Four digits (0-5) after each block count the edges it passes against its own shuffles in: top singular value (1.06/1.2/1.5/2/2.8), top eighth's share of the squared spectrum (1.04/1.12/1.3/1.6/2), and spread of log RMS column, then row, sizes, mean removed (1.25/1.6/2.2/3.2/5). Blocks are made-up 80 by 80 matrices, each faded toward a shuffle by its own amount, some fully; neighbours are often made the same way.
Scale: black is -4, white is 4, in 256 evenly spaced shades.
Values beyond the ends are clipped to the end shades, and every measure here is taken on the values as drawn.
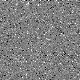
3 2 0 1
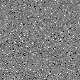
1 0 0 0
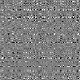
4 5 2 4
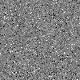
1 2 0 0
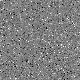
0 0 0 0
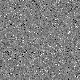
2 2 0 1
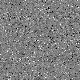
2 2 0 1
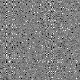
4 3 2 1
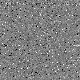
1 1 0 1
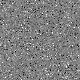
0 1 0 1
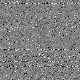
2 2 0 3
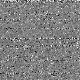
2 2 0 3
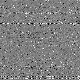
3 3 0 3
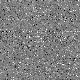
1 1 0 2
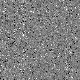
1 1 2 0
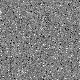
0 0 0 0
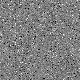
0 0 1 0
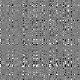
4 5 4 3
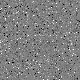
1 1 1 0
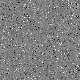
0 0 0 0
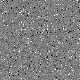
2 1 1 0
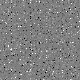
3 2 1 1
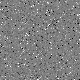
1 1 0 0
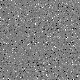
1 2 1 1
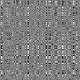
5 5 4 3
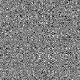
4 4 2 2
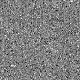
3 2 1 0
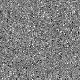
3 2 0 0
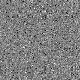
3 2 1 1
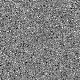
2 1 0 0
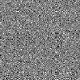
4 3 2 2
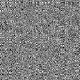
4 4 2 2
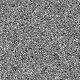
0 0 0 0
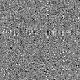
4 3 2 1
